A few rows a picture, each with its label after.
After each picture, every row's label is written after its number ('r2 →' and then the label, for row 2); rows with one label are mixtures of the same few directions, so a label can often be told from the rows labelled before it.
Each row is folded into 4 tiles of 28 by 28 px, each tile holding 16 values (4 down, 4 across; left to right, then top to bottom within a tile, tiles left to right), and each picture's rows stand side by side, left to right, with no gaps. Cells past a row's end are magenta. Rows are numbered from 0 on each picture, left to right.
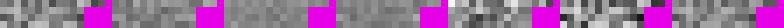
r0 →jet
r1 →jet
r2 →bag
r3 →jet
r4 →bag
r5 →jet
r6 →jet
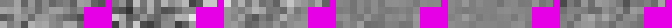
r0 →jet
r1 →jet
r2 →bag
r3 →jet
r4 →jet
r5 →bag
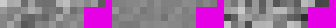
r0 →bag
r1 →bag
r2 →jet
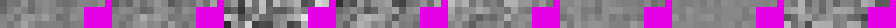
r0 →bag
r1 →bag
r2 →jet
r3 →bag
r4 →bag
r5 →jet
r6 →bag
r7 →jet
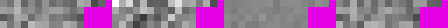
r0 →jet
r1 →bag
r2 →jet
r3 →jet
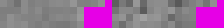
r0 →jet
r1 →bag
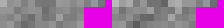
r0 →bag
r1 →bag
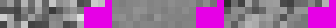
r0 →jet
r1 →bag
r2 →bag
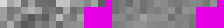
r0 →bag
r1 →bag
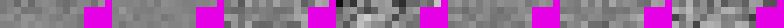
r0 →bag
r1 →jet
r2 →jet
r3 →bag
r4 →jet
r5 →jet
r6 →jet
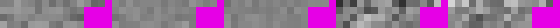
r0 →jet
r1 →jet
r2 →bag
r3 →bag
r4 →bag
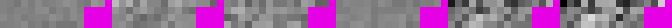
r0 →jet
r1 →bag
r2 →jet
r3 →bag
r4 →bag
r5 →bag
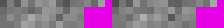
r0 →bag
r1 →bag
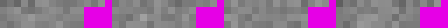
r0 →bag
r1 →bag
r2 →jet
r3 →bag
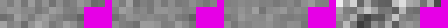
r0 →jet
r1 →jet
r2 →jet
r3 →bag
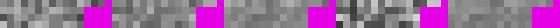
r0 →jet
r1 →jet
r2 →bag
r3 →jet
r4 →bag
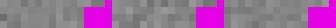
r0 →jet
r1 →jet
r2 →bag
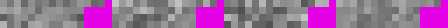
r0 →jet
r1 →bag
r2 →jet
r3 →bag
